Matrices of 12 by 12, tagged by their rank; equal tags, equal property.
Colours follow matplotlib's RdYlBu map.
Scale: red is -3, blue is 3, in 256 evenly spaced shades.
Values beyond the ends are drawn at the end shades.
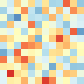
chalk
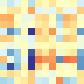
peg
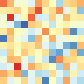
chalk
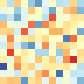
chalk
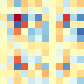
peg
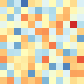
chalk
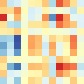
peg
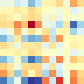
peg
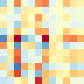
peg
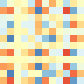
peg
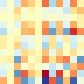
peg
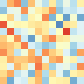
chalk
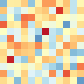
chalk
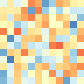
chalk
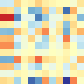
peg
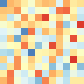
chalk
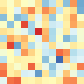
chalk
